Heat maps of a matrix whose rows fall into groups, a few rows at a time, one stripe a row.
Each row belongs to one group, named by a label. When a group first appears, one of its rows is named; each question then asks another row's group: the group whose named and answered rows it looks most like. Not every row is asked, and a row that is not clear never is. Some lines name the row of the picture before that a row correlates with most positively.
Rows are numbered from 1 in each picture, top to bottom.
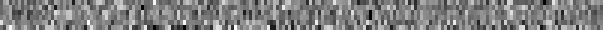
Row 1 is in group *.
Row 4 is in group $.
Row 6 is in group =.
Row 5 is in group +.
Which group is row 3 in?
$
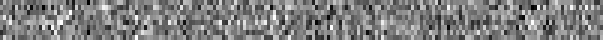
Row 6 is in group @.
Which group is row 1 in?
*
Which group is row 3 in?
$
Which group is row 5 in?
=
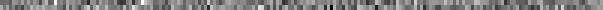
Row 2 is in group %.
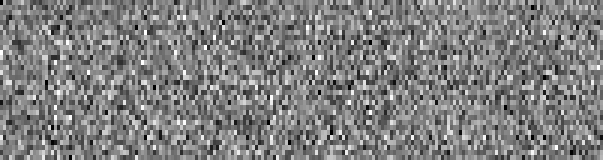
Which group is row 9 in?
$
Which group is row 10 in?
*
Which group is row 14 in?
*
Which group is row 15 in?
+
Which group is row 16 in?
*
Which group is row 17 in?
=
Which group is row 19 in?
$
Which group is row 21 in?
%
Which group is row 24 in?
$
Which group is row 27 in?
$
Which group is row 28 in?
@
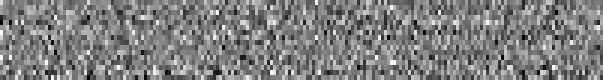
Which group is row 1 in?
+
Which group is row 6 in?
*
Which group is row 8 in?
+
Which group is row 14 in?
*
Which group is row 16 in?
@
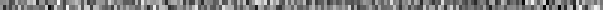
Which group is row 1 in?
=
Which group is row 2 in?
*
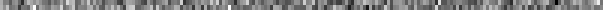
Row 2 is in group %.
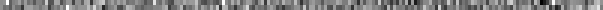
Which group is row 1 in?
*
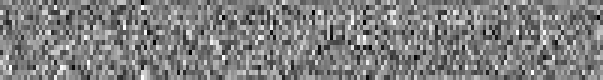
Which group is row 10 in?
$
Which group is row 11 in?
=
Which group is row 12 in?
*
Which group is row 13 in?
+
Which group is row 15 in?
=
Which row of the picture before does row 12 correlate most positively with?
1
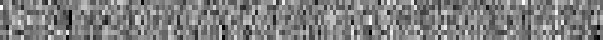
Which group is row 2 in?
%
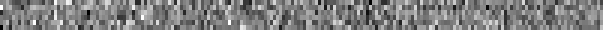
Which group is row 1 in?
$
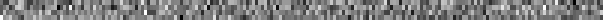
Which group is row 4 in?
%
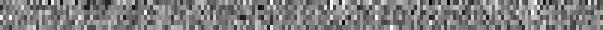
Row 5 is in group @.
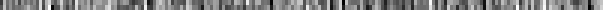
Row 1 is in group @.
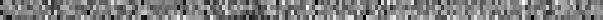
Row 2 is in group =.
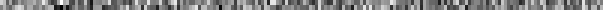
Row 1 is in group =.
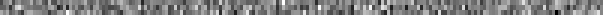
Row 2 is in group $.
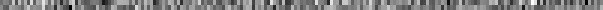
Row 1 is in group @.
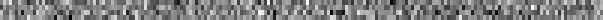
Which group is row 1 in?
=
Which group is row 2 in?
@
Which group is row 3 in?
%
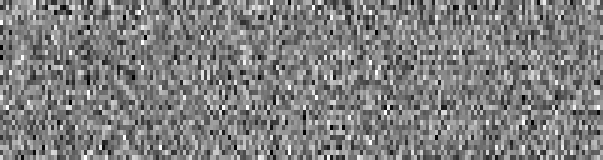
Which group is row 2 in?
=
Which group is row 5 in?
%
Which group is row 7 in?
%
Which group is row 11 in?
@
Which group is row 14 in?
+
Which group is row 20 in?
+
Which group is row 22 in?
*
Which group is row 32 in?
%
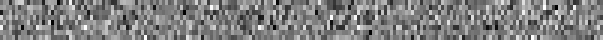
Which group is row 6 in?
%
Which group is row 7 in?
$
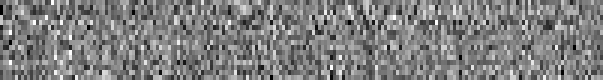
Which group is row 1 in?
@
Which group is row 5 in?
%
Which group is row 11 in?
$
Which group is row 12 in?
$
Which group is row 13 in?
=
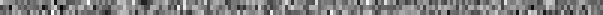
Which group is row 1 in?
+
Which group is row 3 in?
@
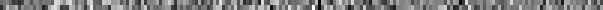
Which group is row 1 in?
$
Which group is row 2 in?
=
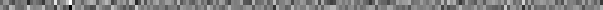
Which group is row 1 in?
$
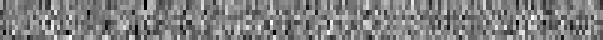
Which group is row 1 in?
@
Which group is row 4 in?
@
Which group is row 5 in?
@
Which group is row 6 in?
@
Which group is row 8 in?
$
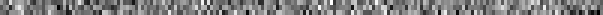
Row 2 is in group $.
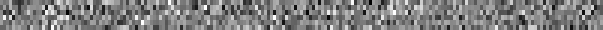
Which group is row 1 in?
$
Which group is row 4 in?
=
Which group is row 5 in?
+
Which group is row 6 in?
@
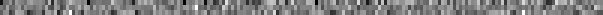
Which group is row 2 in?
*
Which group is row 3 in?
$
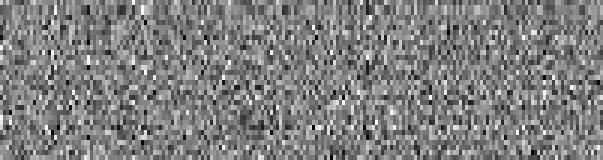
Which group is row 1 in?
%
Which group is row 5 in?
@
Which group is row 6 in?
=
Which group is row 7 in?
@
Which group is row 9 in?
*
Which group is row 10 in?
%
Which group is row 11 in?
@
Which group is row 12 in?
+
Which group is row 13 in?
%
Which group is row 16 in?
*
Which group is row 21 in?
@
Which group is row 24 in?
%
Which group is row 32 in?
%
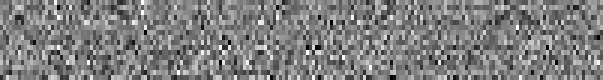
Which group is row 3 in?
+
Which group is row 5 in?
%
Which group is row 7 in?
@
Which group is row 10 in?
=
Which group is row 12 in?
@
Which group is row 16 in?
=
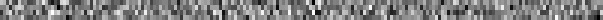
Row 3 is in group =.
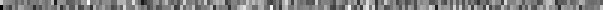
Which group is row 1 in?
+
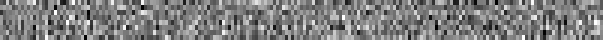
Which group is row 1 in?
=
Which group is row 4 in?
@
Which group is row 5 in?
*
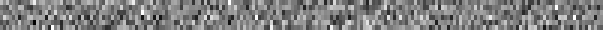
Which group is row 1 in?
%
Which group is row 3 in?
+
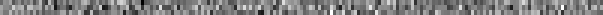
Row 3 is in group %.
